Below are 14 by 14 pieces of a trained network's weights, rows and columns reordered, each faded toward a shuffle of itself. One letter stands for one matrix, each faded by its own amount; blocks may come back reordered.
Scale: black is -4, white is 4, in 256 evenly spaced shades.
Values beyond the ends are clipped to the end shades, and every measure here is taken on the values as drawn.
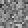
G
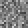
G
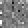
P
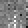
P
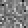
G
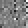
P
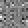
P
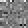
P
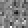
P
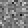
G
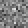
G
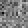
G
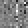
P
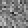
G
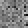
G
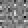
P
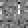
P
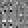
P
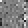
P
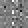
P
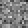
G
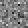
G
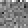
P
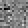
G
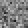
G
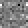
P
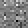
P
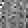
P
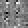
P
